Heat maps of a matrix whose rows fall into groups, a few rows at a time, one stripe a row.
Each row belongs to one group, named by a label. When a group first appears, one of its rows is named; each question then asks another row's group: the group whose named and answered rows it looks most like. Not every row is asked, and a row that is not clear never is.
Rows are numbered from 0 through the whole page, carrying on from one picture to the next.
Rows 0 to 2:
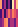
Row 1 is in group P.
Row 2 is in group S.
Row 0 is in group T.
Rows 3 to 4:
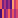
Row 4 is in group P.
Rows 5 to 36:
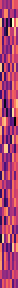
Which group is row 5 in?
T
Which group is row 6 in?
S
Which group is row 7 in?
T
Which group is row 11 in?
P
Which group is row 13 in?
P
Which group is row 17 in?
T
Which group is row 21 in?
S
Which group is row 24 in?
P
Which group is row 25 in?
T
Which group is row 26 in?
P
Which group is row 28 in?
S
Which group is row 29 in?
P
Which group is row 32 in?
T
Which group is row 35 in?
T
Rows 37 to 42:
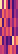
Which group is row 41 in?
T
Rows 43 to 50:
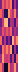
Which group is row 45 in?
S
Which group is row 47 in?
T
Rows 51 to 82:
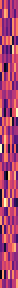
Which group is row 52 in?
S
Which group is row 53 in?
T
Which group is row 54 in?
T
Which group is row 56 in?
T
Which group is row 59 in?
P
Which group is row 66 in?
S
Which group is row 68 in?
S
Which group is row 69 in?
T
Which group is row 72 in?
P
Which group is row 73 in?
S
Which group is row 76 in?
P
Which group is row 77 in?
S
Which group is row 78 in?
P
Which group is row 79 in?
S
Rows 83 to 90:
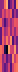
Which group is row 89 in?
T
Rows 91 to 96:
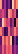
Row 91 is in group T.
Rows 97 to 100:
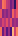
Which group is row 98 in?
T
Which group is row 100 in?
T
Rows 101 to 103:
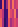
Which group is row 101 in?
P
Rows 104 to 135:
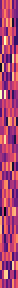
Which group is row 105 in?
S
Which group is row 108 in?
S
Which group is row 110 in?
T
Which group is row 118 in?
S
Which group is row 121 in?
P
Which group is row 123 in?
T
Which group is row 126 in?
S
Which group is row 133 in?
T
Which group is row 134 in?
S
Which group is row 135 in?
T
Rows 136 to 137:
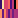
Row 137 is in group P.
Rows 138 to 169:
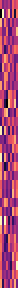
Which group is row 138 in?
T
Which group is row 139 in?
P
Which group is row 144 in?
S
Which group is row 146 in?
S
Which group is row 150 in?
S
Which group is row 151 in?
P
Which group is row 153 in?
P
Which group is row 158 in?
T
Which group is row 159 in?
T
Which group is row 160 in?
S
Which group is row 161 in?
T
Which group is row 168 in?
T
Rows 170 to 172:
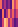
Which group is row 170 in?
T
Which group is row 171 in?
P
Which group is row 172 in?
S
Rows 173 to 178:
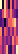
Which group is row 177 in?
T
